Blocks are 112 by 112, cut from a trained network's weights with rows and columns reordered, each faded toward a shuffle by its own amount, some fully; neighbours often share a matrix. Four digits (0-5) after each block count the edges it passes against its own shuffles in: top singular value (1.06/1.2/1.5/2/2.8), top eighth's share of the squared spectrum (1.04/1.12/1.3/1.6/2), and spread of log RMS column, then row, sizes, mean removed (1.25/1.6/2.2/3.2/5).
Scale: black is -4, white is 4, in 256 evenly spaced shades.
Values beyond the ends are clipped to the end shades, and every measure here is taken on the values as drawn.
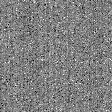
2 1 0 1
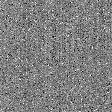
2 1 0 1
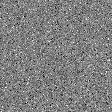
0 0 0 0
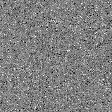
0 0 0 0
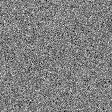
0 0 0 0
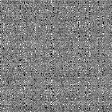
3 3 3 1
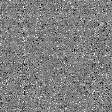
2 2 2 0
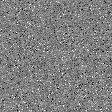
0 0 0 0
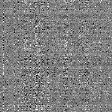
3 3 4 2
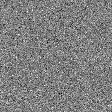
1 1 0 0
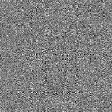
3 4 3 2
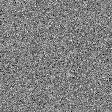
0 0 0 0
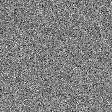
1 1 0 0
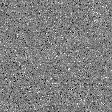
1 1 1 0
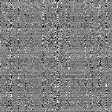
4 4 4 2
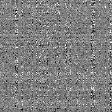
3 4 4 1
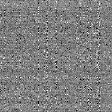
3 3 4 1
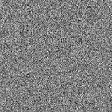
3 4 2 2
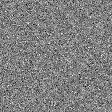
0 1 0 0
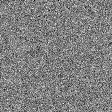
2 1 0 0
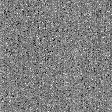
2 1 0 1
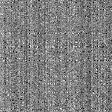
4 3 1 3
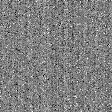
3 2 0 2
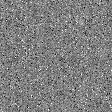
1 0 0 0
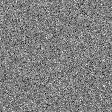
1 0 0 0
